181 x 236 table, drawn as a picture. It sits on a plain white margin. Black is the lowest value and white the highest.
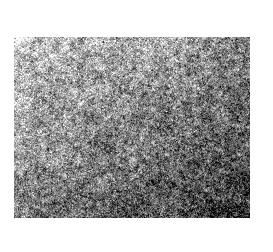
Stripes: none. Ninth with the lowest average: bottom right. Slope: up to the top left. Mirror symmetry: none. Ninth with the highest average: top left.
